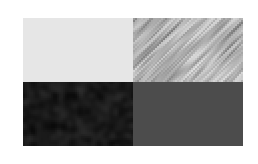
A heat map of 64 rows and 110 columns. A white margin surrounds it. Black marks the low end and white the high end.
It is made of 2 by 2 panels. Panel 1,1: very high, flat. Panel 1,2: high, slanting up to the right. Panel 2,1: very low, blotchy, faint in contrast. Panel 2,2: low, flat.
